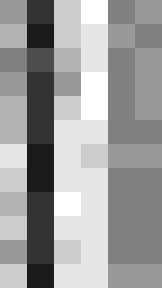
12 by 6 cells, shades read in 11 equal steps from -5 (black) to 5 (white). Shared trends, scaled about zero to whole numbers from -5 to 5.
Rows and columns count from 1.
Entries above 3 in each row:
1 1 1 1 1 2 2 2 2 2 1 2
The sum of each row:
7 6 5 5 8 7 9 7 8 8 5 9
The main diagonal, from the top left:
1 -4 2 5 0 0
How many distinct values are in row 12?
4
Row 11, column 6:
0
